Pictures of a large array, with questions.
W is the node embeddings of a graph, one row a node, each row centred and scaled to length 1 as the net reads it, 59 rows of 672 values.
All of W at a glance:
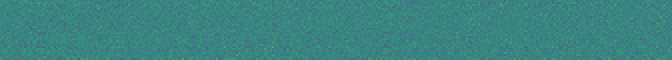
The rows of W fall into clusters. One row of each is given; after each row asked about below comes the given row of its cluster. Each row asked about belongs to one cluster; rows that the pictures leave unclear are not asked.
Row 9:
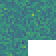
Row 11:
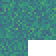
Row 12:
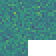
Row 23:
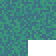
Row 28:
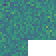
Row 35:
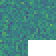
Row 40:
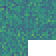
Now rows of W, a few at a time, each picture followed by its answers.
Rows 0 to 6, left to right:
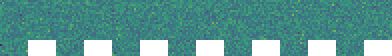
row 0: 9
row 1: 35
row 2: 11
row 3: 11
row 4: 23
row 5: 23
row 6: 35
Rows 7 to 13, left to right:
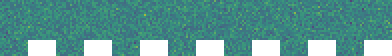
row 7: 28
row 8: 28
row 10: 40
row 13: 23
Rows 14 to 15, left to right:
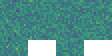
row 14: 23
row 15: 9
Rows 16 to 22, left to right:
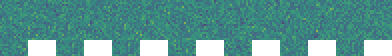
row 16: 12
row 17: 35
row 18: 35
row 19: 9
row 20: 28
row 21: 28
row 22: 35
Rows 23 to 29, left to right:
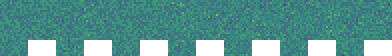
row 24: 9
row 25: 23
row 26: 12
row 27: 35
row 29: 9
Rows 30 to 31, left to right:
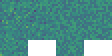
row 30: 11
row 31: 23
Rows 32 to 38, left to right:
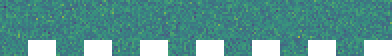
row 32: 40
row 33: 28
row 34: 9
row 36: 11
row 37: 40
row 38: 12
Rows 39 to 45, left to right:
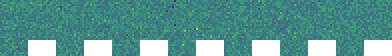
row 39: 11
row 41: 12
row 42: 12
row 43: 40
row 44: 28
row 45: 23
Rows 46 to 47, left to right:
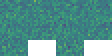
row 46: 40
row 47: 40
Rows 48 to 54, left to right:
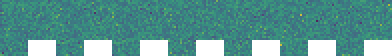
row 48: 11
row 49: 9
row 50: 9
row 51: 35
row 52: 11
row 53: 9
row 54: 9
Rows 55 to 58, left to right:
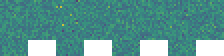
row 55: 40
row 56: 12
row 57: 28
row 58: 23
